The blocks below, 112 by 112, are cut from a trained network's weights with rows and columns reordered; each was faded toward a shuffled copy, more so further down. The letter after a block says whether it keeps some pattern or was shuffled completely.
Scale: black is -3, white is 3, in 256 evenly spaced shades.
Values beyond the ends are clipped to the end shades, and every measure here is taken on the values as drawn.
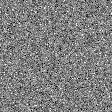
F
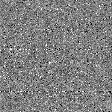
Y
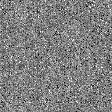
Y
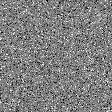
F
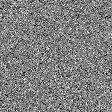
F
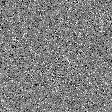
F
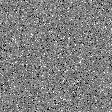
F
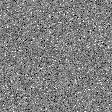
F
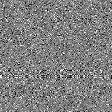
Y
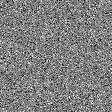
F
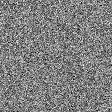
F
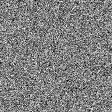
F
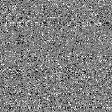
Y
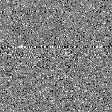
Y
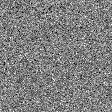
F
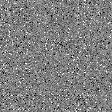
Y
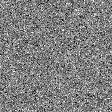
F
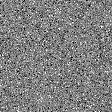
F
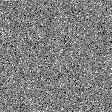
F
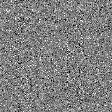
Y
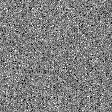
Y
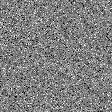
F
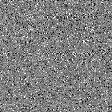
Y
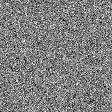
F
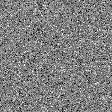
Y
